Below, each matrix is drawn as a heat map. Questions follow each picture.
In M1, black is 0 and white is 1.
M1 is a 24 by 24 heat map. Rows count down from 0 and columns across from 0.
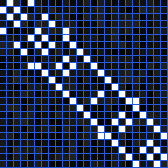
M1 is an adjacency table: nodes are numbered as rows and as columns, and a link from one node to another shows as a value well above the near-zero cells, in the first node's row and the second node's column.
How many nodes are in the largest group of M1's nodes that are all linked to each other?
3
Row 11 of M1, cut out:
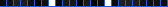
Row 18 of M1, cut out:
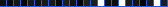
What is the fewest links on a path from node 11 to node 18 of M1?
4
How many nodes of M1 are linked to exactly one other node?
0
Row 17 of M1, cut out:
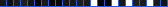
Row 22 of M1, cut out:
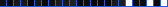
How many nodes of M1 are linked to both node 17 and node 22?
2
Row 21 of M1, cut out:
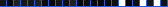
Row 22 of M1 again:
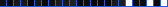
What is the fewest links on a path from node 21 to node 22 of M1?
1
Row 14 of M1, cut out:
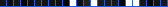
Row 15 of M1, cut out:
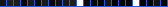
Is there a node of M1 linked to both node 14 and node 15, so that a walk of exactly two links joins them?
yes
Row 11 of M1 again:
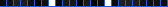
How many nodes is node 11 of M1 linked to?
2
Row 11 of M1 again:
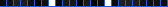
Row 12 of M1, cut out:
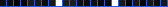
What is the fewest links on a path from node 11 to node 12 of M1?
6
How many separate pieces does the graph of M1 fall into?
1
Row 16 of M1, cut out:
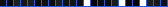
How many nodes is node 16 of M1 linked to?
3
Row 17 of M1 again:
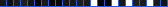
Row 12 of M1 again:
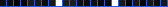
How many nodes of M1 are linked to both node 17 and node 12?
1
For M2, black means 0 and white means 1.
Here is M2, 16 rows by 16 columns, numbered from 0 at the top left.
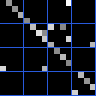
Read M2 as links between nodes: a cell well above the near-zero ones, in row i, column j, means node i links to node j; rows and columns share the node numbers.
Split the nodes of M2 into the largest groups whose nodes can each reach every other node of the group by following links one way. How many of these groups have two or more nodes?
2
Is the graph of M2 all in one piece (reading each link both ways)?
yes
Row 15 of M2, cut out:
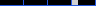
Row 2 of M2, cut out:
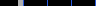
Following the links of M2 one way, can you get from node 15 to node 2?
no
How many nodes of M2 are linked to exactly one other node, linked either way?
0
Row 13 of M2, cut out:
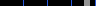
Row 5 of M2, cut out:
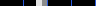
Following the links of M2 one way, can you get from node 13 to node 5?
no
